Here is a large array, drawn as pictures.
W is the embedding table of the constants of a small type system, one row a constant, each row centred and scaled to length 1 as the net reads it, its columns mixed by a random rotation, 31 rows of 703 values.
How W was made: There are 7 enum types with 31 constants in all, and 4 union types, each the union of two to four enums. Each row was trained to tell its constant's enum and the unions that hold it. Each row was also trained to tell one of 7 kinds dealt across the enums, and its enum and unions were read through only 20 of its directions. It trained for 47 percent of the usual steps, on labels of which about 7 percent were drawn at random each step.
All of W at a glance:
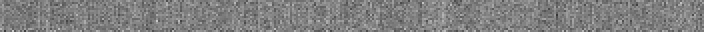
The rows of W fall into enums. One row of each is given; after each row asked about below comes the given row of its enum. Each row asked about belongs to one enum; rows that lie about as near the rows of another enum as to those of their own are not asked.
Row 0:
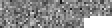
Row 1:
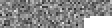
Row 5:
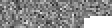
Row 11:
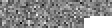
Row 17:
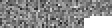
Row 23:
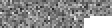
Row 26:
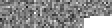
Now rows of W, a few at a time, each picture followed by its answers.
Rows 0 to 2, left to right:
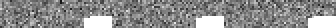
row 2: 5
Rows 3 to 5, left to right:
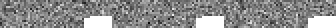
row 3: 23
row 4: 5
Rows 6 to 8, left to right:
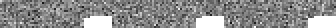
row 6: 0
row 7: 11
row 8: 26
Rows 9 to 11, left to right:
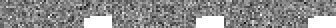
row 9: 23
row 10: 17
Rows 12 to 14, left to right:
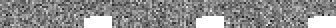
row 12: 1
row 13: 17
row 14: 11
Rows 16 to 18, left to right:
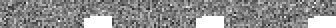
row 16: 1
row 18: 26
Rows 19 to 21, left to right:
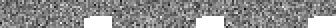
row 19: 5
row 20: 23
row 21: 23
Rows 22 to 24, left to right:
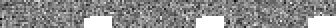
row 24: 0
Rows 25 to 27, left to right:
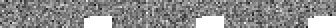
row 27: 0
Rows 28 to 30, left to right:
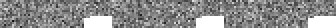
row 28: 0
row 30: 17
